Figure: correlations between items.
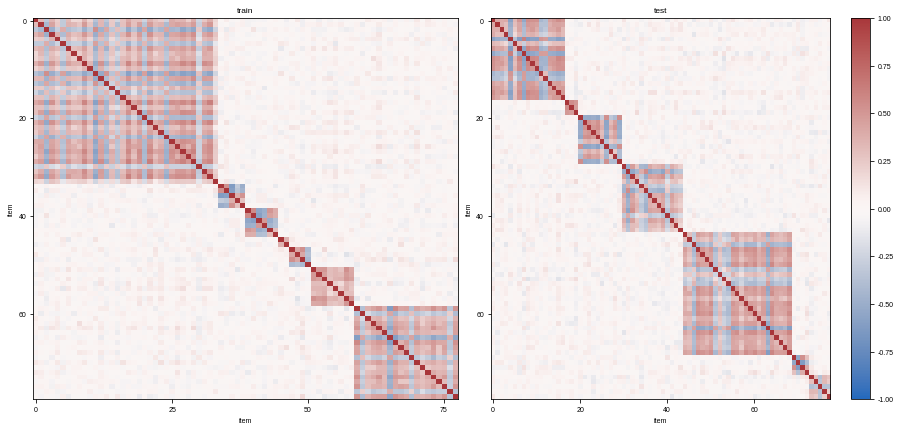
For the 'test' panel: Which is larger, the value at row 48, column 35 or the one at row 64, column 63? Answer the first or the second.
the first
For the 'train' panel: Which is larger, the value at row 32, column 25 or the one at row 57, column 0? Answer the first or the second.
the first
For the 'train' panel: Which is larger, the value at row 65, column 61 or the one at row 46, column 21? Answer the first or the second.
the second
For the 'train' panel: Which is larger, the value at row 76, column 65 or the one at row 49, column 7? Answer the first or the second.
the first
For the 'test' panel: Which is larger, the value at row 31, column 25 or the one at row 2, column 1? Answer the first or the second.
the second
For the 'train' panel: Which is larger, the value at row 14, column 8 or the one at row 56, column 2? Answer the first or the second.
the first
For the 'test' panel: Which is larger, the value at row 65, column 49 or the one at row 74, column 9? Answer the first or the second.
the first
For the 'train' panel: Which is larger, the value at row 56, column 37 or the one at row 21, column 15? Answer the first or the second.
the first
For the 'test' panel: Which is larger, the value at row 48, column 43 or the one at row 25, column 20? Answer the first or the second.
the first
